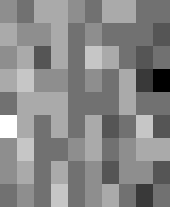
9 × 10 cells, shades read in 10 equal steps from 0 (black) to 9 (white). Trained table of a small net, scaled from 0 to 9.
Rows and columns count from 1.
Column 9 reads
4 4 3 2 4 7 6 5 2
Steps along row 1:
down up same down down up same down same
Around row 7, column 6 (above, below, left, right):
6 5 5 4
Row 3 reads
5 6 3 6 4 7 6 4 3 4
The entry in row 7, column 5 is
5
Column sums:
49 52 41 52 38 47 40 44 37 31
